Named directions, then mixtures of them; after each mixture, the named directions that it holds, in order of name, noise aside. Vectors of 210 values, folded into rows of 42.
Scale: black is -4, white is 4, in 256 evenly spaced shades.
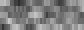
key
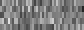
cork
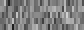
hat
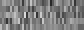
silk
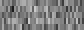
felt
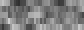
key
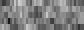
cork, key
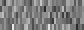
cork, hat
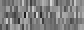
silk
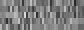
silk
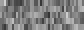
hat, key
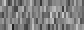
cork, hat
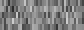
felt, hat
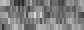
key, silk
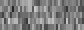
cork, felt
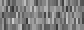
felt, hat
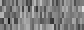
cork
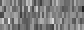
cork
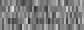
felt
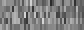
felt, silk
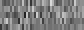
silk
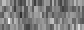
cork, key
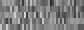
silk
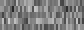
cork, felt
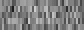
felt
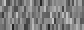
cork, hat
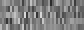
silk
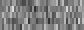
felt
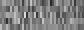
silk
